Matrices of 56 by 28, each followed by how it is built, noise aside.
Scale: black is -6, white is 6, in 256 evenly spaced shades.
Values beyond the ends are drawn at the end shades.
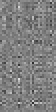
low rank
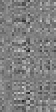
low rank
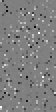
sparse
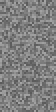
noise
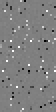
sparse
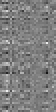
low rank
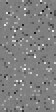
sparse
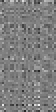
low rank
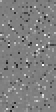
sparse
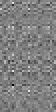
low rank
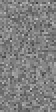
noise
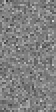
noise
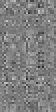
low rank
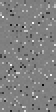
sparse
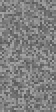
noise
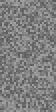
noise
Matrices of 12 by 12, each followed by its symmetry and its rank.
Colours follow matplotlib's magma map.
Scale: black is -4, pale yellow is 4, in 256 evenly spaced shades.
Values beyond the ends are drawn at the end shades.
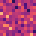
antisymmetric, full rank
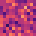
antisymmetric, full rank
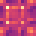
symmetric, rank two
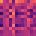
neither, rank two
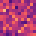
neither, full rank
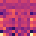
neither, rank two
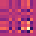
symmetric, rank one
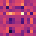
neither, rank two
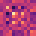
symmetric, rank two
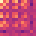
symmetric, rank two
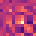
symmetric, rank two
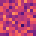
neither, full rank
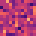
antisymmetric, full rank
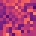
antisymmetric, full rank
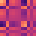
symmetric, rank one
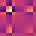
symmetric, rank one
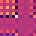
symmetric, rank one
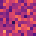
neither, full rank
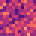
neither, full rank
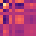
symmetric, rank one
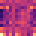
neither, rank two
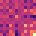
symmetric, rank two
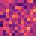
neither, full rank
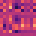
neither, rank two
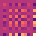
symmetric, rank one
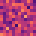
antisymmetric, full rank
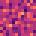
antisymmetric, full rank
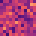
neither, full rank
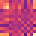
symmetric, rank two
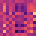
neither, rank two
